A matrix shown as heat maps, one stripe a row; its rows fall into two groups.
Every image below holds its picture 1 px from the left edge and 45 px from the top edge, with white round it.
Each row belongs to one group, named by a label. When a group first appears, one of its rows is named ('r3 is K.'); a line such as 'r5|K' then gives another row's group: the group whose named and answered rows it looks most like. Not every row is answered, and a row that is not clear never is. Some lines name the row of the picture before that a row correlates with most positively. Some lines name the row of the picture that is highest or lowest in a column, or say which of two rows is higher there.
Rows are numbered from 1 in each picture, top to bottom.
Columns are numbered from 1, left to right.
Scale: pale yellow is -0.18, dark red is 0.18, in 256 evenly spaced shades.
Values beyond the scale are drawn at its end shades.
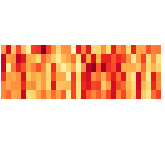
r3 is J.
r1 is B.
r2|J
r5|J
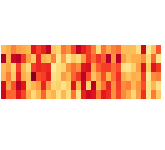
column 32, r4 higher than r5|Yes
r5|J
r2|J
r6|J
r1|B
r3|B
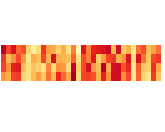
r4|J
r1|J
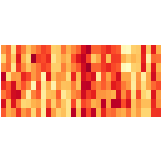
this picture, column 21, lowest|6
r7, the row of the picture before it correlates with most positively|3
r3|B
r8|J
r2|B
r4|J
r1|B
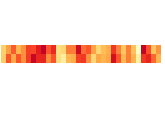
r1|B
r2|B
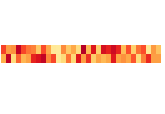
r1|J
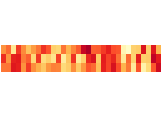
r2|J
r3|J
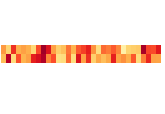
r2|B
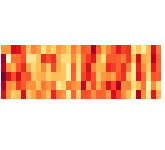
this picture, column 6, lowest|2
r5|J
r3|J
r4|J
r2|J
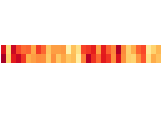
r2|J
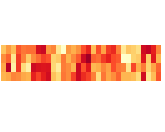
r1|B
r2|B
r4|B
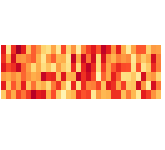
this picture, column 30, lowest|5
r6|B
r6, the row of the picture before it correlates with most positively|1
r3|J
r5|J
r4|B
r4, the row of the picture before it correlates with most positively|4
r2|J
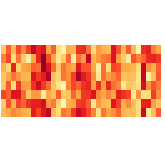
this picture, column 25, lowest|5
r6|J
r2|B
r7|B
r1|B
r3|B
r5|B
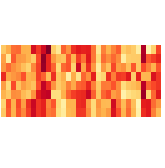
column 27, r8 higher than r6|Yes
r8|B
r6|B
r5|B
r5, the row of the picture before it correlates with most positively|3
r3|B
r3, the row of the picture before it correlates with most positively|3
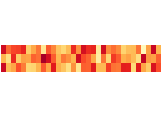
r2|B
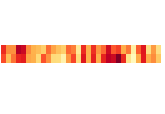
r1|J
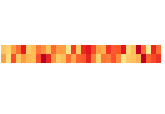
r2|B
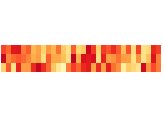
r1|J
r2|J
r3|B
